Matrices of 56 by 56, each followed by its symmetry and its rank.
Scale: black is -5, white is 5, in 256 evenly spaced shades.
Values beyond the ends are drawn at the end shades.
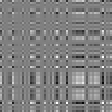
symmetric, rank one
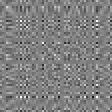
symmetric, rank three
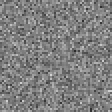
antisymmetric, full rank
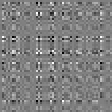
antisymmetric, rank two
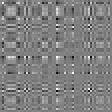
symmetric, rank two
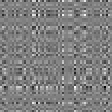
neither, rank two
